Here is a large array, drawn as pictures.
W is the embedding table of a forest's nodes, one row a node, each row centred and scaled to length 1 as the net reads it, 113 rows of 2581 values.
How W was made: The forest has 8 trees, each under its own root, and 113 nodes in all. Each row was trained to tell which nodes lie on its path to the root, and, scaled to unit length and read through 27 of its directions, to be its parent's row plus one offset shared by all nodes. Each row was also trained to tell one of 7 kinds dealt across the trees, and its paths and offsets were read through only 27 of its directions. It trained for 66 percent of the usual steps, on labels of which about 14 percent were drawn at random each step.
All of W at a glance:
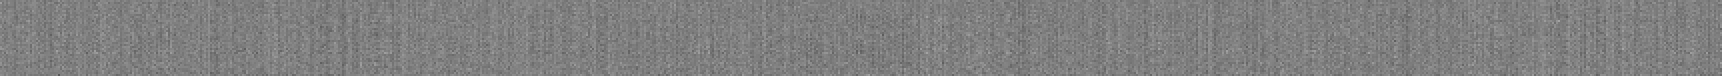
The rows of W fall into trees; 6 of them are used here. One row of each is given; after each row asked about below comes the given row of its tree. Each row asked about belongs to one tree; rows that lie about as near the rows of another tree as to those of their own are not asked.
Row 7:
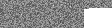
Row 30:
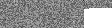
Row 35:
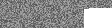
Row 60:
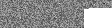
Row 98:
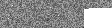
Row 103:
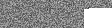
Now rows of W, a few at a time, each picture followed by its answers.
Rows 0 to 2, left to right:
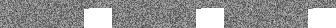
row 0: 7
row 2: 98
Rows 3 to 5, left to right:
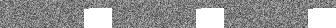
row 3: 7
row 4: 7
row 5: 103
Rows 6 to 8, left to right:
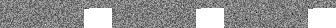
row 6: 35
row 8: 103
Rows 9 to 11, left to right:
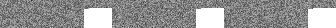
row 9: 98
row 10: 7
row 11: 103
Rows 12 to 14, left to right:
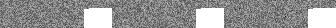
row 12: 103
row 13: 7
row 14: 35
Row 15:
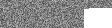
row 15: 7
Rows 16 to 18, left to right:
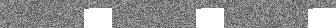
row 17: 103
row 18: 7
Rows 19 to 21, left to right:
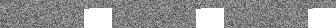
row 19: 103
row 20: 60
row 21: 98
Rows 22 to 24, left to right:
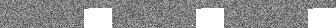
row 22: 35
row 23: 103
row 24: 60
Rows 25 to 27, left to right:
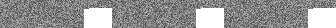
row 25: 35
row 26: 7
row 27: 60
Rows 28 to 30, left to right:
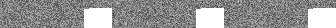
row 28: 30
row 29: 98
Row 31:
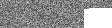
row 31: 98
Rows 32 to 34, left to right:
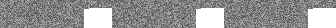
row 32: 98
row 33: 7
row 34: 30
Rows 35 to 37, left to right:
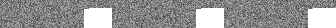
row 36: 35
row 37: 98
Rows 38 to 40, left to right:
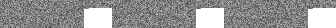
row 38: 7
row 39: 98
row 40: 35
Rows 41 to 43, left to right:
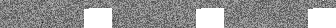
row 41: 60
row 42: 103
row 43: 60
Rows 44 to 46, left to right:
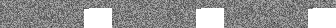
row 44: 35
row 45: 30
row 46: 7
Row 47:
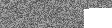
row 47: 35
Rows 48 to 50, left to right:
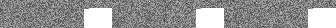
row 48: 7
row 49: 98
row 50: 7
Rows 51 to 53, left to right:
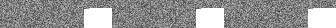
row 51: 35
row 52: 35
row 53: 60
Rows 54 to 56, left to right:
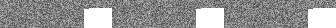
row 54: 103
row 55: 7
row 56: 35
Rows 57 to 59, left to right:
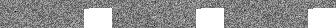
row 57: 98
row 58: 103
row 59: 35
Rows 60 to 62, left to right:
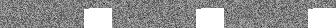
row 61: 103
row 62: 7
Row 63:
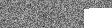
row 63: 35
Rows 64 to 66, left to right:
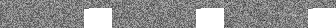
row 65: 60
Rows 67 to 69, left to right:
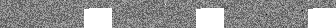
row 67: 60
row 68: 7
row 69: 35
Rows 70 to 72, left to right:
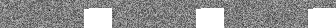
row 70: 35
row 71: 98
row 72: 60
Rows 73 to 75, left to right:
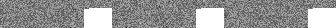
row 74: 30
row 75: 98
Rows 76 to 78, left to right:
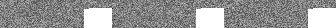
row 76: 98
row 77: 98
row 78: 103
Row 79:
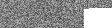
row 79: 35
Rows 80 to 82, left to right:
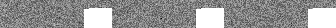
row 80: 35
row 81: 103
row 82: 98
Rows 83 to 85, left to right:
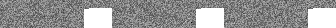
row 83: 98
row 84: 98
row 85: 35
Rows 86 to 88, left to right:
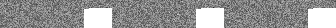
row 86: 98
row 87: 103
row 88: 35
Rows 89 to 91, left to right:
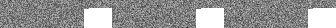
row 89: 7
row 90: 35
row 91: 60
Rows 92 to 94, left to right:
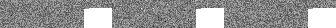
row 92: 7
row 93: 35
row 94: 30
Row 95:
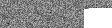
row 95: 98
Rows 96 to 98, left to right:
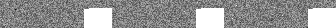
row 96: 103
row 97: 30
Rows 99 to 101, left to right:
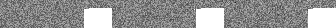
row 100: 98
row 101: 35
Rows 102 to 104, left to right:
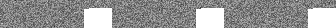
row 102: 7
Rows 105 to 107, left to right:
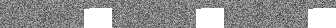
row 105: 60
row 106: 103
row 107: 98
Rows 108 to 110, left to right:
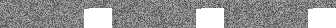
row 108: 98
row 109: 103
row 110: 7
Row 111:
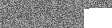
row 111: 103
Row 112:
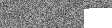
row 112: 30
